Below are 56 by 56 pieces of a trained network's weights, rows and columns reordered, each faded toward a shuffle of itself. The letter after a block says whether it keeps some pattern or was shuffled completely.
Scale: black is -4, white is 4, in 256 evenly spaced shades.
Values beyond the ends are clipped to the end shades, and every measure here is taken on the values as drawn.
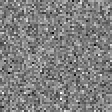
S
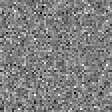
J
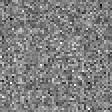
J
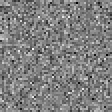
S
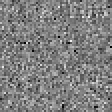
J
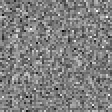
J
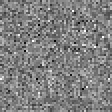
J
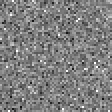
S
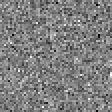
S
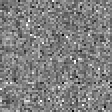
J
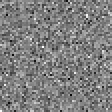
S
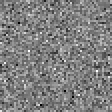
S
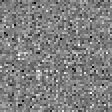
J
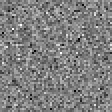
S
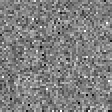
J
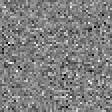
J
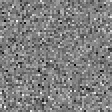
S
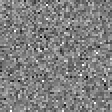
S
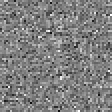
J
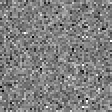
J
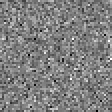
S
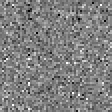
J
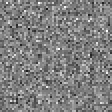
J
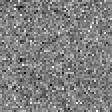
J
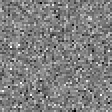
S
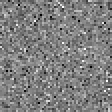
S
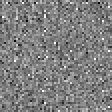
J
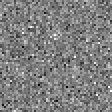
S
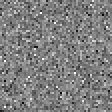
S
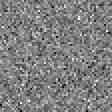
S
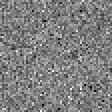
S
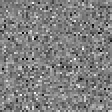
J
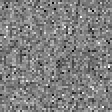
J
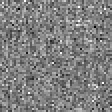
J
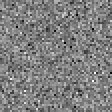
S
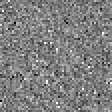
S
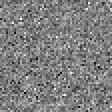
S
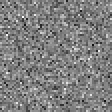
S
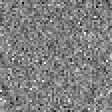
S
